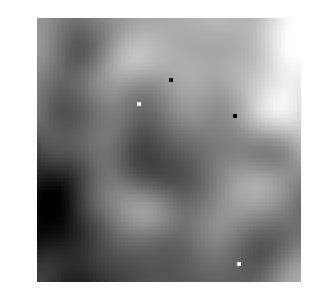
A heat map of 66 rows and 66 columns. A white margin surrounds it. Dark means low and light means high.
The bottom left is the ninth with the lowest average. Four lone cells stand out: two far higher and two far lower than their neighbours. The top right is the ninth with the highest average. The halves do not mirror each other. Overall the values sit about 50% of the way up the scale. Values rise toward the top right.
